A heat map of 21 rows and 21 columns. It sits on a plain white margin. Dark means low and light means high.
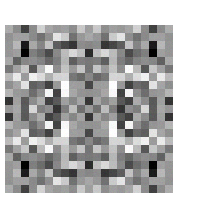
Grain: fine. Odd rows or columns: none. Slope: none. Ninth with the highest average: centre. Seam: none. Mirror symmetry: left to right and top to bottom. Average level on the scale: 60%.
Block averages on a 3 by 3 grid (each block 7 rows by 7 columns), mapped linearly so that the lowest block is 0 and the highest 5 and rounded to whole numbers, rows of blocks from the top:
3 3 3 | 0 5 0 | 3 3 3
